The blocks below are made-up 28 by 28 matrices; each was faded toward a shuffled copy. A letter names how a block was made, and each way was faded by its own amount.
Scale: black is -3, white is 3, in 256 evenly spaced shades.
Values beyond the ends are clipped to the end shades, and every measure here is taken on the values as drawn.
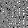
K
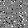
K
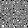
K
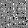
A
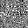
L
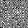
A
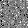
K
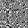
A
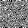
L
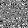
L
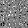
K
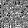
A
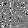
K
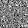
L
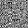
A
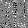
K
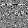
L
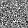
L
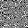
A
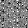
K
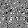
A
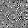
A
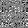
A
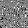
K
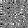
A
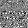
L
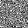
L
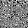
L
